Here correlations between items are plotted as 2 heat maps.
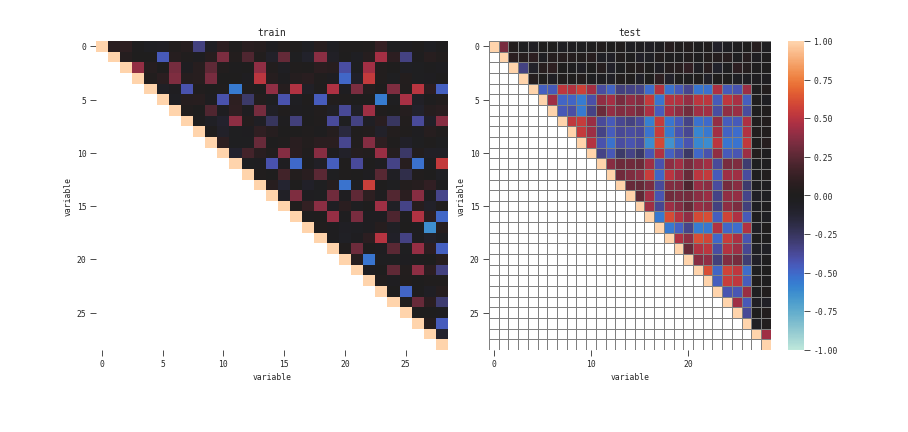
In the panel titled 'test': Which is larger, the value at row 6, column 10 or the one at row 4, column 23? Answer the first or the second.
the second
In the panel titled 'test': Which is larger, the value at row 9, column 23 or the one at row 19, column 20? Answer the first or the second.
the first
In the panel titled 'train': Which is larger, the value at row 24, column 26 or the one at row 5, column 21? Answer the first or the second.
the first
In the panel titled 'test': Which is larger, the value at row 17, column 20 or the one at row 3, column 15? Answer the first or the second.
the second
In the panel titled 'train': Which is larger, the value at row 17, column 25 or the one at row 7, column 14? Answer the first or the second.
the first
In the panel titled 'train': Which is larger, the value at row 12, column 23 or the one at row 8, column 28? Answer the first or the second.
the first
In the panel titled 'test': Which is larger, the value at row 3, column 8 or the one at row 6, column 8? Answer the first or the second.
the first
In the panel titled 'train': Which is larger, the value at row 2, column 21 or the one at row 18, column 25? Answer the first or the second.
the first
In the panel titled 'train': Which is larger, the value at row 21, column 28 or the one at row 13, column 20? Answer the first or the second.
the first
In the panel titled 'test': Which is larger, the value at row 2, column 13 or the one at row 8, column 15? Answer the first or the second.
the first
